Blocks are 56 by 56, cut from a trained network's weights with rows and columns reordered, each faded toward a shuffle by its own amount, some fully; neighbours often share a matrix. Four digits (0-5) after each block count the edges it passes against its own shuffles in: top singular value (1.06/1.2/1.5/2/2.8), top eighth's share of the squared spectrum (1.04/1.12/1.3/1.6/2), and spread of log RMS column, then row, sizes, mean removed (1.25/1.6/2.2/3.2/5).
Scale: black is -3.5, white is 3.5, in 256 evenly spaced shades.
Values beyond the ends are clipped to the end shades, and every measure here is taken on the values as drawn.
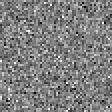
0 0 0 0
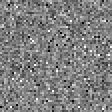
0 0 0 0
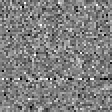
2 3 0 2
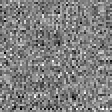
3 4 2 2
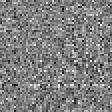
3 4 2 2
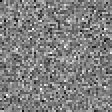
1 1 0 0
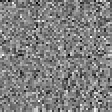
2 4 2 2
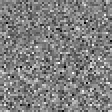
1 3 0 1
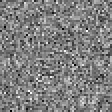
1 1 0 0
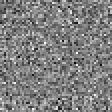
3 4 2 2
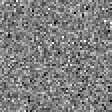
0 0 0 0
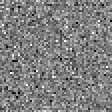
0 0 0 0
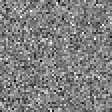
0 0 0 0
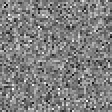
0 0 0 0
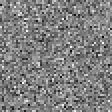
0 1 0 0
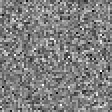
0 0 0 0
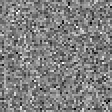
0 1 0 0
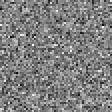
1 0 0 0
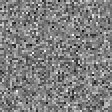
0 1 0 0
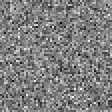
0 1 0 0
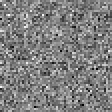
3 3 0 2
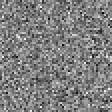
1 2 0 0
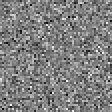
0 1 0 0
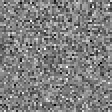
1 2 1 0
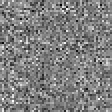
3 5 2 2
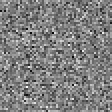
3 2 1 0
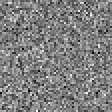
1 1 0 0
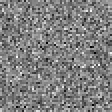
2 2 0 1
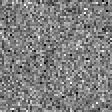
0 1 0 0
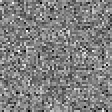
2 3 1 1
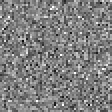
1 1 0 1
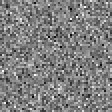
0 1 0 0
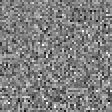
2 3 0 1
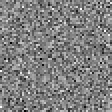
2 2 0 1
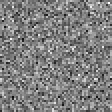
2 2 0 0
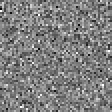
1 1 0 0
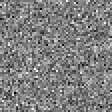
1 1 0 0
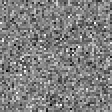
0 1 0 0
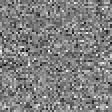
2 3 0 2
